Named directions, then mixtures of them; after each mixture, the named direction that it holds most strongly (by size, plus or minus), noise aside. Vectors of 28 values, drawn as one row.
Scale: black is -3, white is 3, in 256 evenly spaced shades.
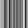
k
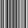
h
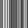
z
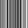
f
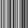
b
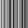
b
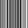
f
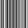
h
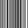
f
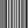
f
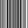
f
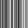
b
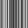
z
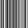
h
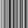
k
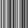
b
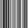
z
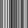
z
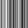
b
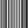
f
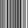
f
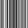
h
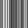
z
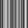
k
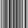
k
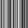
b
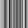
k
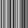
b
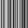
b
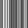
z
